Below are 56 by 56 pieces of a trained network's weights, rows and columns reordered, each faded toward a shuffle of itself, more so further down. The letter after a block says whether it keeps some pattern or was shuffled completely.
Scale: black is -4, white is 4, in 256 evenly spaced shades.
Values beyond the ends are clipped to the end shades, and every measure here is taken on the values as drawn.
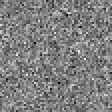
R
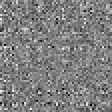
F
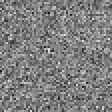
F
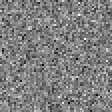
R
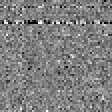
F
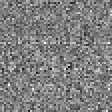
F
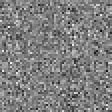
F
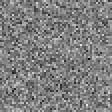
R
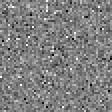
R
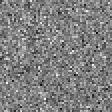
R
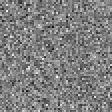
R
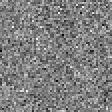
R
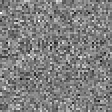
F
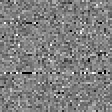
F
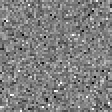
R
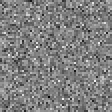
R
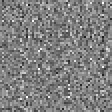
F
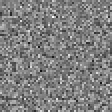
F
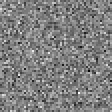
R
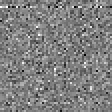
F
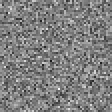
R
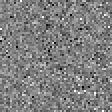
R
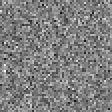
R
